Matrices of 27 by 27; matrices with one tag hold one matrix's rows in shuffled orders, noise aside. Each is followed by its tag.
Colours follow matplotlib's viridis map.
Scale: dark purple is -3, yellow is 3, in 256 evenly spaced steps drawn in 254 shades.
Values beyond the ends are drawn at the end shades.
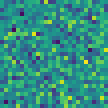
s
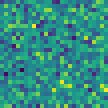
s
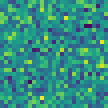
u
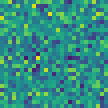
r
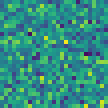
u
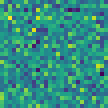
r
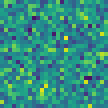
u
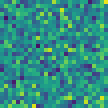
s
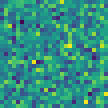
s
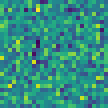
r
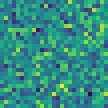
s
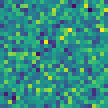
s
